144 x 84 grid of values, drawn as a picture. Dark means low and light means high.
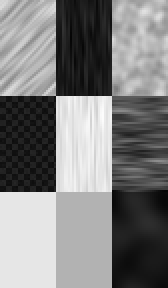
The table splits into 3 rows of 3 panels. Panel 1,1: high, slanting up to the right. Panel 1,2: very low, streaked downward, faint in contrast. Panel 1,3: high, blotchy. Panel 2,1: very low, checkered, faint in contrast. Panel 2,2: very high, streaked downward, faint in contrast. Panel 2,3: low, streaked across. Panel 3,1: very high, flat. Panel 3,2: high, flat. Panel 3,3: very low, smooth, faint in contrast.
